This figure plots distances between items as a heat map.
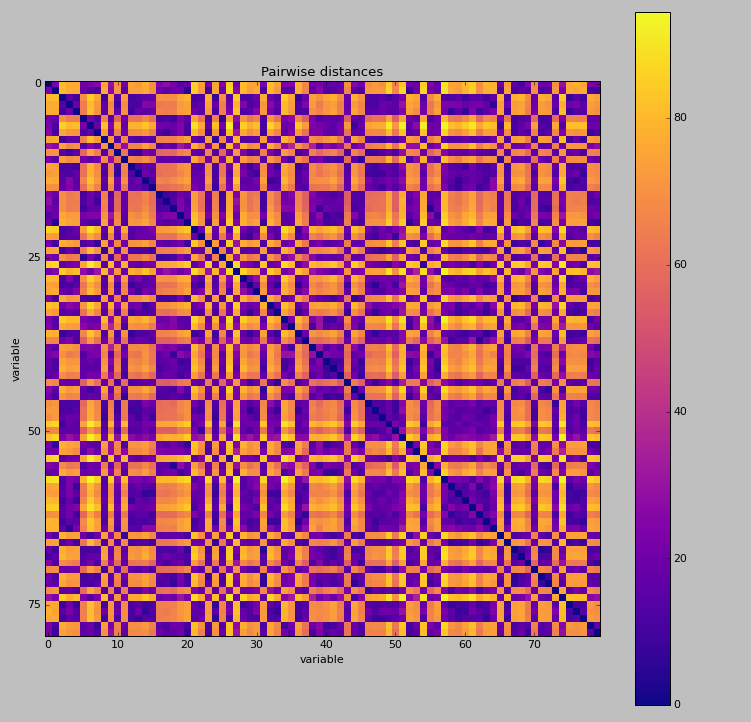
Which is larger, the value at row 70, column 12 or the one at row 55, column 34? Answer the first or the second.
the second
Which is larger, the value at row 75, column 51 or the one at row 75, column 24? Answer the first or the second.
the first
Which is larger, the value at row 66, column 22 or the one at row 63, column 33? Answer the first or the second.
the first
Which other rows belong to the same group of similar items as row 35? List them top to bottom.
0, 1, 5, 6, 7, 9, 11, 16, 17, 18, 19, 20, 23, 25, 27, 31, 34, 38, 39, 40, 41, 42, 44, 45, 52, 53, 55, 56, 65, 67, 68, 69, 71, 72, 74, 78, 79
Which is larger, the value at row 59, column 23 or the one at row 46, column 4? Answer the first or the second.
the first
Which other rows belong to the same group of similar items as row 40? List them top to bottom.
0, 1, 5, 6, 7, 9, 11, 16, 17, 18, 19, 20, 23, 25, 27, 31, 34, 35, 38, 39, 41, 42, 44, 45, 52, 53, 55, 56, 65, 67, 68, 69, 71, 72, 74, 78, 79
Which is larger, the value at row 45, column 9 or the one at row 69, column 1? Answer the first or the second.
the first
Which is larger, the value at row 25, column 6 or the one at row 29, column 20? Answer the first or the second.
the second
